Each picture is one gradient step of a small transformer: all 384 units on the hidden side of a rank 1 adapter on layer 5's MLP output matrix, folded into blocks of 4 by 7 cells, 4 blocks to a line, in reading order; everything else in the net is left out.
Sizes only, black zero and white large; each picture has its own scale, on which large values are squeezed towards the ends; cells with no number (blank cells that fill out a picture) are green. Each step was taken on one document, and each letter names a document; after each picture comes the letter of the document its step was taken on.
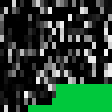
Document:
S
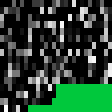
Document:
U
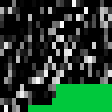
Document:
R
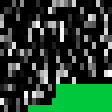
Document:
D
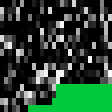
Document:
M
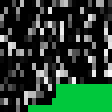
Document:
S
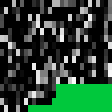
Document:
S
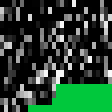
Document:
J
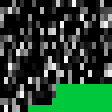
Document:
R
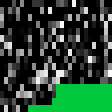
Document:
M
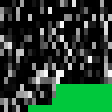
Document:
M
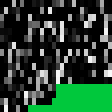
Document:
U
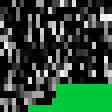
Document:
D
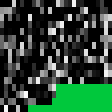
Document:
J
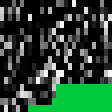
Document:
J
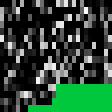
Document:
M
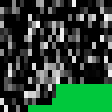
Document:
U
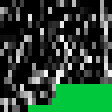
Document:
J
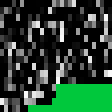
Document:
D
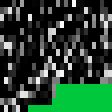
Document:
J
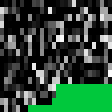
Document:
M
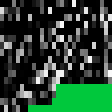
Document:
J
